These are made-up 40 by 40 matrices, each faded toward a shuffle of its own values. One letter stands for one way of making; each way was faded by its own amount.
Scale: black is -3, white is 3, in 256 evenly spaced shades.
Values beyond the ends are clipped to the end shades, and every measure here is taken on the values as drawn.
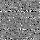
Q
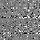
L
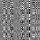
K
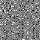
L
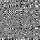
L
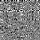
L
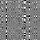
K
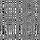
K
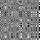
K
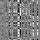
K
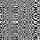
K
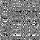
L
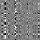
K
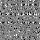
L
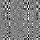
K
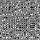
L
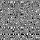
L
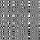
K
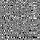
L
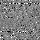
Q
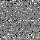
Q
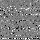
Q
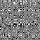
L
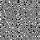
L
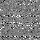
Q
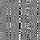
K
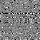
L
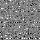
Q
